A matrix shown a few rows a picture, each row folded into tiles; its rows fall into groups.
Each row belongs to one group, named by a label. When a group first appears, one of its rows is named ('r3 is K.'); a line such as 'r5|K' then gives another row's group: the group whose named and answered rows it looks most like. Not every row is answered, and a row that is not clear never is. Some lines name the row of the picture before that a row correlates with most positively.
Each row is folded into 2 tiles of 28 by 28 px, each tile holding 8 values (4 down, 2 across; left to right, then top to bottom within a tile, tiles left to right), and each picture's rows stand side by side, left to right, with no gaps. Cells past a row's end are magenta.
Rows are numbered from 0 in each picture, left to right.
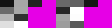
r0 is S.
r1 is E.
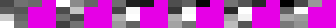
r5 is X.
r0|S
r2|E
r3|E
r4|E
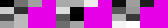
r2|S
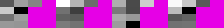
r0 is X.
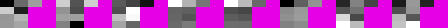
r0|X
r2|E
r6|S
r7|S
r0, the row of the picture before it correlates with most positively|0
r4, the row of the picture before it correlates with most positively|1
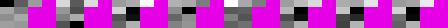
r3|X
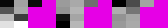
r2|X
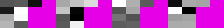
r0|E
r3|X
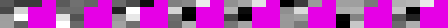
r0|E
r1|S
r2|E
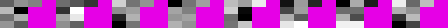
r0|X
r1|E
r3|X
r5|S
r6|S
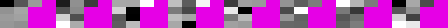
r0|X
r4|X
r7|S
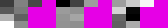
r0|S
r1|X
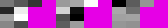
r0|E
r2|X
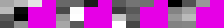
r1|E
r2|S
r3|X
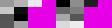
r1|S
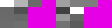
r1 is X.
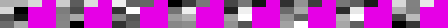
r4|E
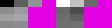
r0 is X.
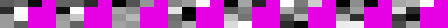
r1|E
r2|X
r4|S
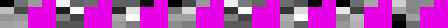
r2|E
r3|X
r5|E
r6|X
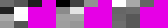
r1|X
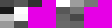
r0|E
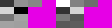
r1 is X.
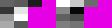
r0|E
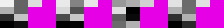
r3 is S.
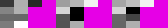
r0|S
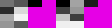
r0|E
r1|S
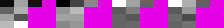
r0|S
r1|X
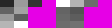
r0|S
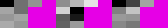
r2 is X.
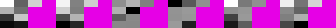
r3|X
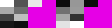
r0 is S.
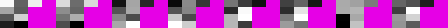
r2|S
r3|S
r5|E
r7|E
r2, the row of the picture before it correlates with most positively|1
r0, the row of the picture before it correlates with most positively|0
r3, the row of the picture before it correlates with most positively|1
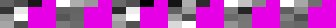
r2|E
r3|S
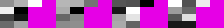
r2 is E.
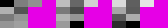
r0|X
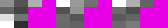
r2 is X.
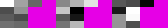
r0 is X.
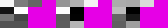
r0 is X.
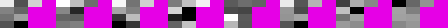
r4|S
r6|X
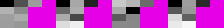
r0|X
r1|S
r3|S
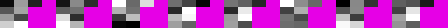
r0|S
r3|E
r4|E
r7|E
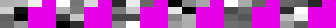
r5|E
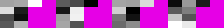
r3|S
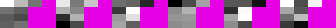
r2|E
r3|X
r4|E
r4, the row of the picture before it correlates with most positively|1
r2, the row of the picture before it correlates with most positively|1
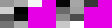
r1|S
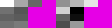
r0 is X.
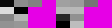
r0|X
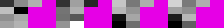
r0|X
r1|S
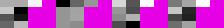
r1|X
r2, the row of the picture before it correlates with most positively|3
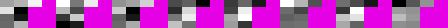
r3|E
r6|E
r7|X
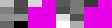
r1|S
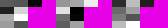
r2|S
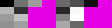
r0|X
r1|E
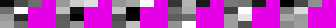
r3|S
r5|X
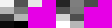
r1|S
